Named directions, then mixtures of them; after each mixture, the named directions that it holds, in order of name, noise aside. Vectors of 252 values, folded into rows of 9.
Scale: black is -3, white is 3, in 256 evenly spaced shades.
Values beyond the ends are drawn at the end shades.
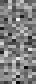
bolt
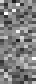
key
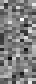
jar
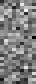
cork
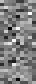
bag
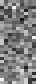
cork, jar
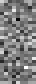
bolt, key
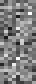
bag, bolt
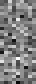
bolt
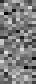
bolt, key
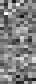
bolt, key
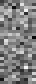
cork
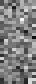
cork, jar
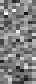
cork, key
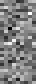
bag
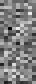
bag, bolt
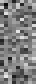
jar, key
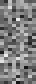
bolt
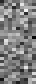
cork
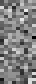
cork, jar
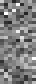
key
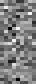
bag
